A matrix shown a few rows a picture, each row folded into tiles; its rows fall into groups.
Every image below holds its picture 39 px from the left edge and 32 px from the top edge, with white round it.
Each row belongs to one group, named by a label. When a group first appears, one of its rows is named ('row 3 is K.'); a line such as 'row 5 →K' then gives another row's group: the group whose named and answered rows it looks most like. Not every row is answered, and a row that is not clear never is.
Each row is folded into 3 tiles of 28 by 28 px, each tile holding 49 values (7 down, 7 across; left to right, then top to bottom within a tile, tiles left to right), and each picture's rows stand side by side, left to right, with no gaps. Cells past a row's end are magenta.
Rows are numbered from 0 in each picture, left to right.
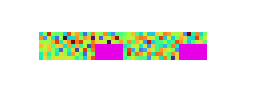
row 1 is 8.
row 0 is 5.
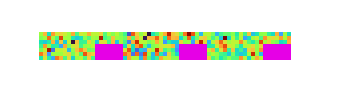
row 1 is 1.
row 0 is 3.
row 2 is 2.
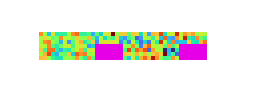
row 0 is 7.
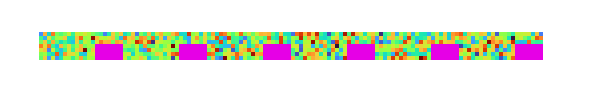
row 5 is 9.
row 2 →3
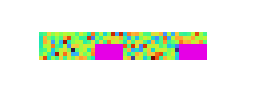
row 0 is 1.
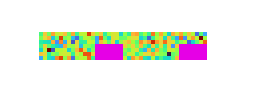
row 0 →3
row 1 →5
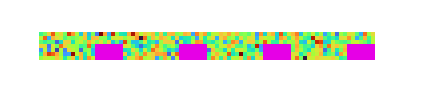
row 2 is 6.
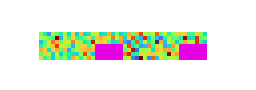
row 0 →2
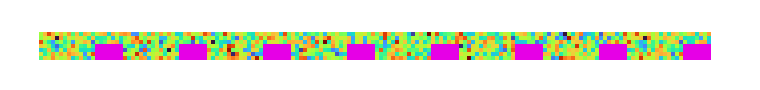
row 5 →9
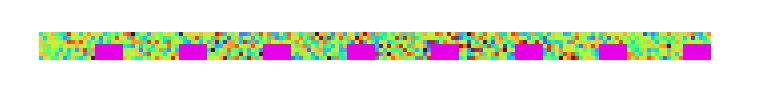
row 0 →5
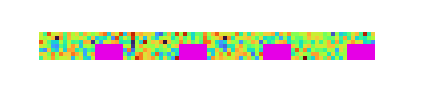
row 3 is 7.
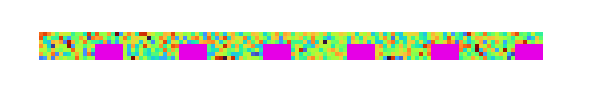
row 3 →3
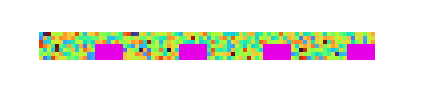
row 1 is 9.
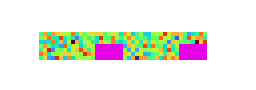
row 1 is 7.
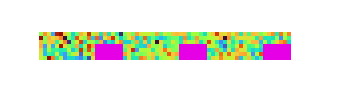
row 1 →3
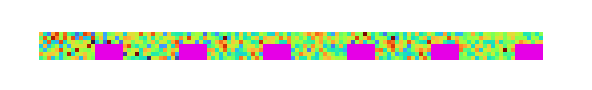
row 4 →2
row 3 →6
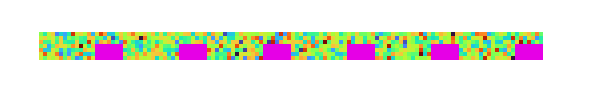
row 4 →1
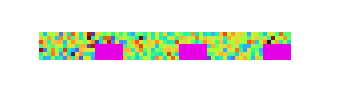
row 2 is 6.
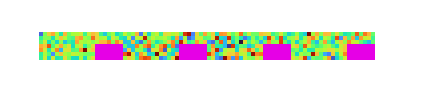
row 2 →3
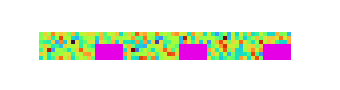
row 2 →2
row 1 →3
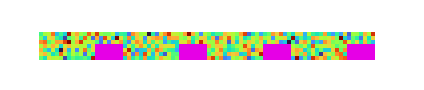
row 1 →1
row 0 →5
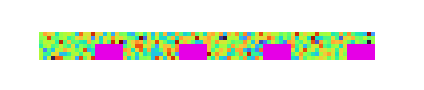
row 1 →2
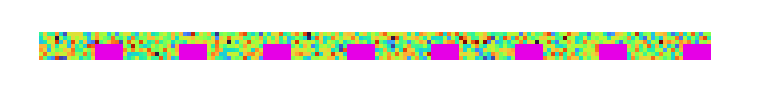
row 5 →8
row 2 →7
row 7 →5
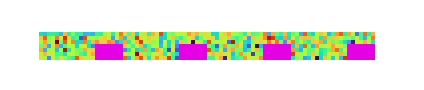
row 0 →8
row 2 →8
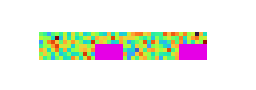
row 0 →2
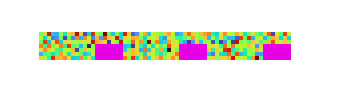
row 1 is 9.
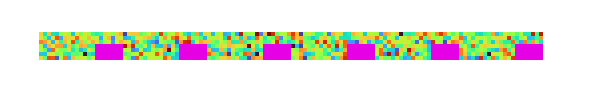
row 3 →9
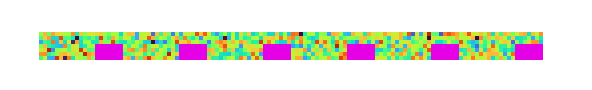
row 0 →3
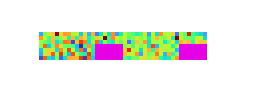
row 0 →6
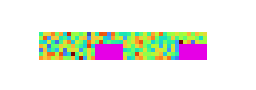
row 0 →6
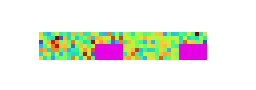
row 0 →2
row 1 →7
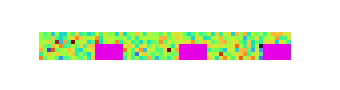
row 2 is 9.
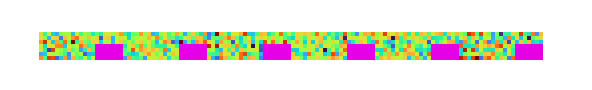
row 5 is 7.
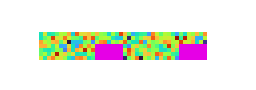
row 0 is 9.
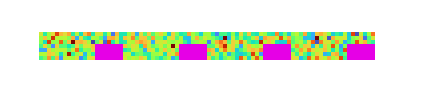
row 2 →2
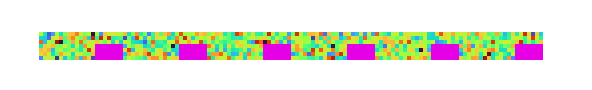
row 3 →6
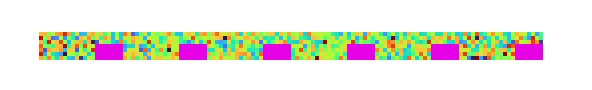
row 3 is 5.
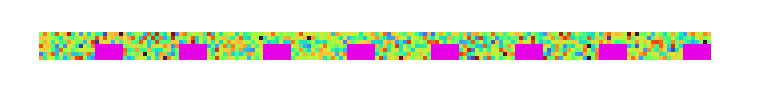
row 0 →6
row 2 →9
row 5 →3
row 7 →9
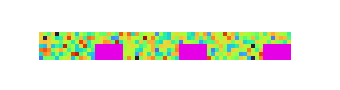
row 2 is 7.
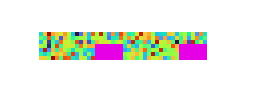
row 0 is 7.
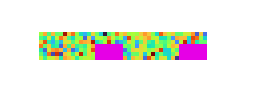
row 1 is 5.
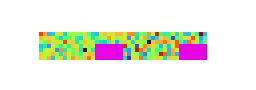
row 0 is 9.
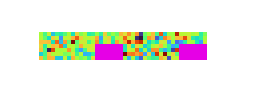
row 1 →8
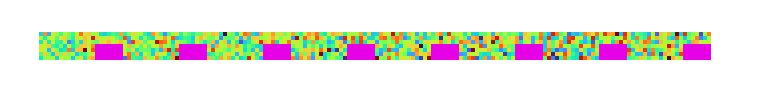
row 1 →5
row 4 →7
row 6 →1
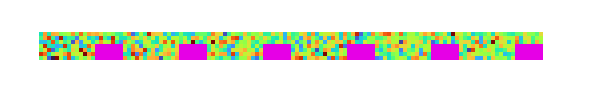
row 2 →8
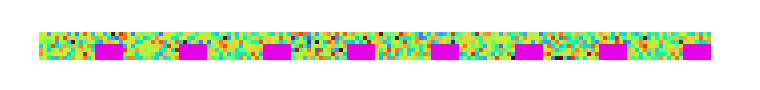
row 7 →2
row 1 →9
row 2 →2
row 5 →6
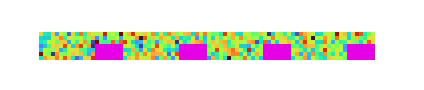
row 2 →6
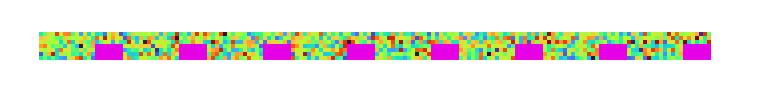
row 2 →7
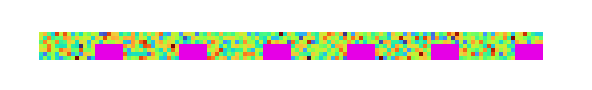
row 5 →1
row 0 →6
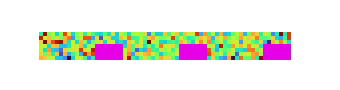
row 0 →8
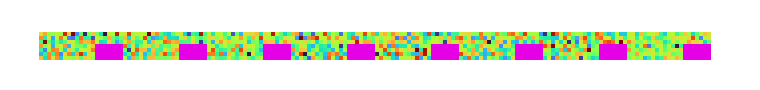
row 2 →1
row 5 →8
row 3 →7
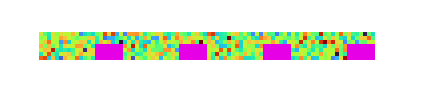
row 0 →7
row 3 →5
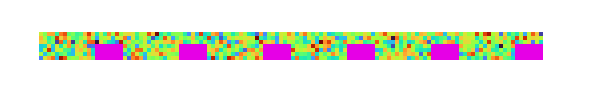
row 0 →3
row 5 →6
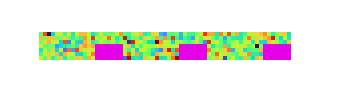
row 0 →9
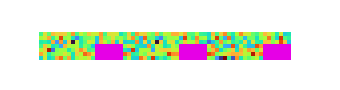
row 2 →3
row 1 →3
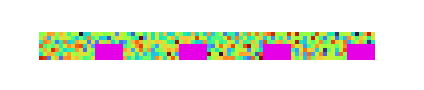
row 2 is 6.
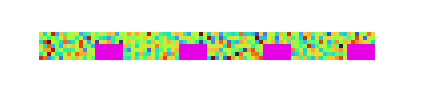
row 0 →7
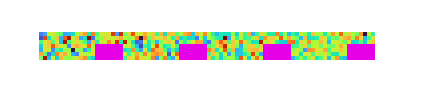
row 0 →1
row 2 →2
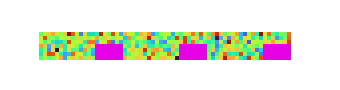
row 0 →6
